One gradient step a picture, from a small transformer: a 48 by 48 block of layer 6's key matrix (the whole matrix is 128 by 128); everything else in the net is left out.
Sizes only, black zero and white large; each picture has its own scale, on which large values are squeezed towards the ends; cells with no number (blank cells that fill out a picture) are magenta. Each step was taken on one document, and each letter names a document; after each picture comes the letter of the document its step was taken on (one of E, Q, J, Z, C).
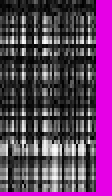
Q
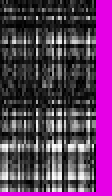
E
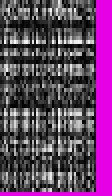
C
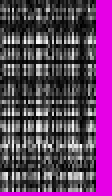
E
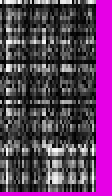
Q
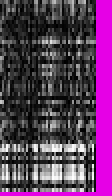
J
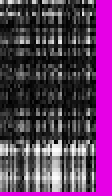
Q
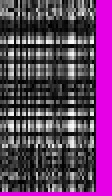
E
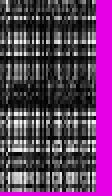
C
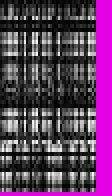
C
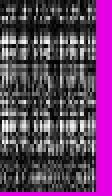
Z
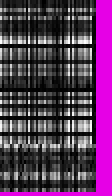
Z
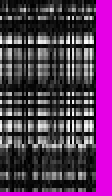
Z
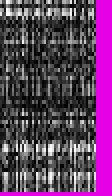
Q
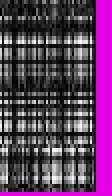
Z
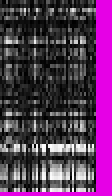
Z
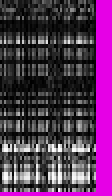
E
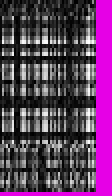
Q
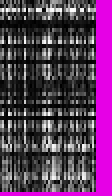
E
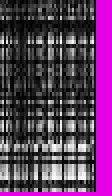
J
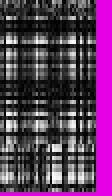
E
